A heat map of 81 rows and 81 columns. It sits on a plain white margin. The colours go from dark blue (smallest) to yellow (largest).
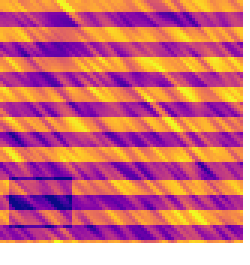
Odd patch: lower, in the bottom left. Stripes: horizontal, repeating 8 times. Ninth with the lowest average: bottom left.
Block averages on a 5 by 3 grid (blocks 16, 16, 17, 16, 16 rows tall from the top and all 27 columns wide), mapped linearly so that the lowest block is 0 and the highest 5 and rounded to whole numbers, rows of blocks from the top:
4 4 4
3 4 5
3 3 3
3 4 5
0 1 3
